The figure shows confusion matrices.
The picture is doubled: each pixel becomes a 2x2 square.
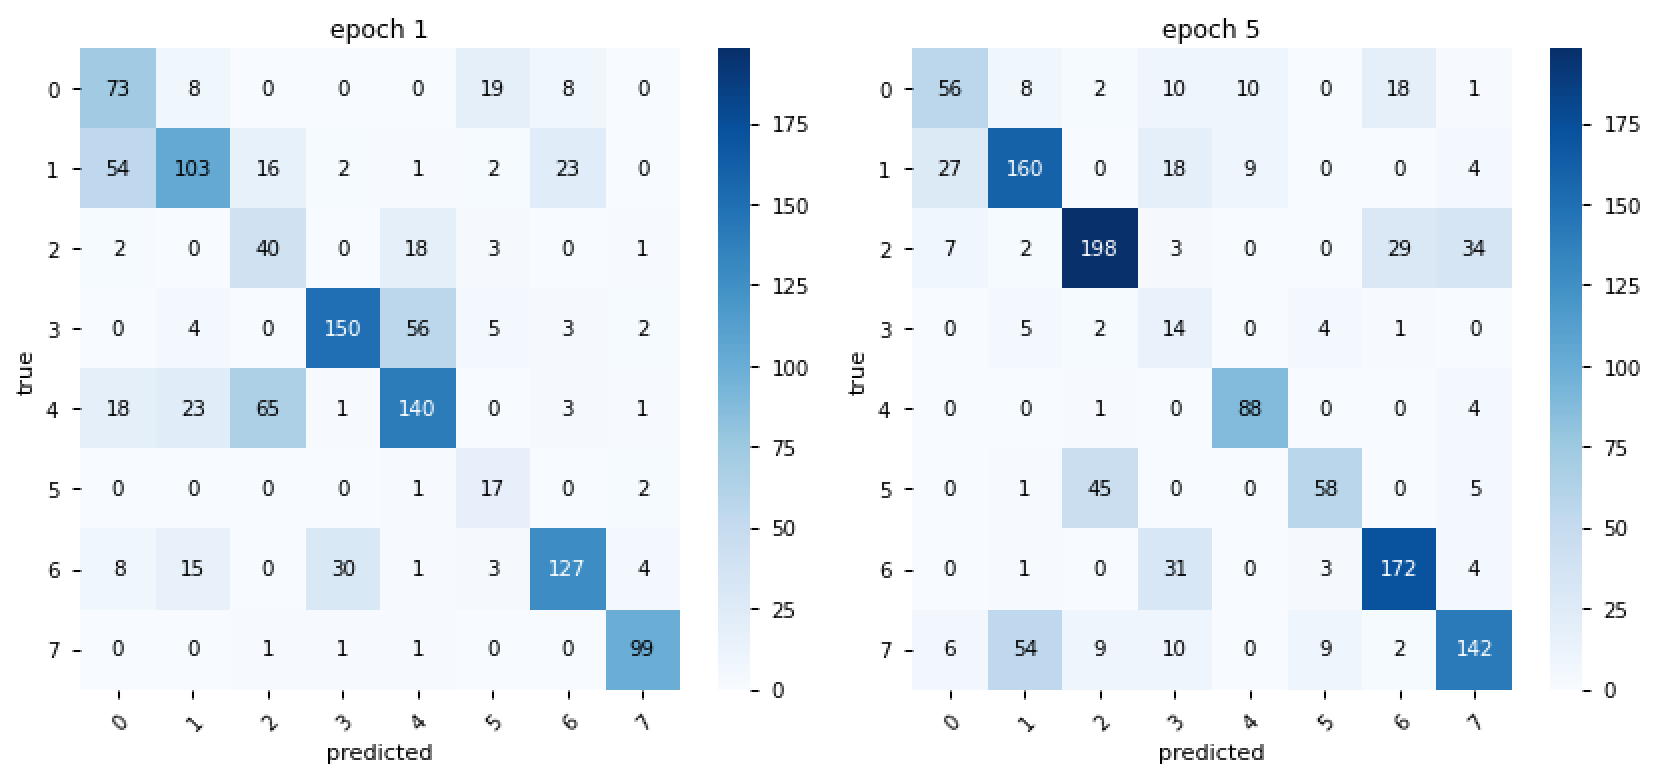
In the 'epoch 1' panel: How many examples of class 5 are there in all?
20
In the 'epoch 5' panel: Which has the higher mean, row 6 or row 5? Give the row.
6
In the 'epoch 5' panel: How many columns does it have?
8
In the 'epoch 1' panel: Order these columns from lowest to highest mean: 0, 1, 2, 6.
2, 1, 0, 6
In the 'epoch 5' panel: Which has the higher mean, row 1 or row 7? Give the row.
7
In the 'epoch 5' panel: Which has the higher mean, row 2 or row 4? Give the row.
2
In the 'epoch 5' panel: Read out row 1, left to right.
27 160 0 18 9 0 0 4
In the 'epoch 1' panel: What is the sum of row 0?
108
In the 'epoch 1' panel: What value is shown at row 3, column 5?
5
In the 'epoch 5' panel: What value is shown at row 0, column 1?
8
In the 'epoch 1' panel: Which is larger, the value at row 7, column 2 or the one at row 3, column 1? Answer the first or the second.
the second
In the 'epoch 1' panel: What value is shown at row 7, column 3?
1
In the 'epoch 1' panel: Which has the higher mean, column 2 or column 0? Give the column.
0
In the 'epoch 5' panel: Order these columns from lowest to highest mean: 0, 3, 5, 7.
5, 3, 0, 7
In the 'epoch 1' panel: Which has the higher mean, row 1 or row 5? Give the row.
1
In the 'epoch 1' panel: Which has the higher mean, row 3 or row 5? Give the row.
3
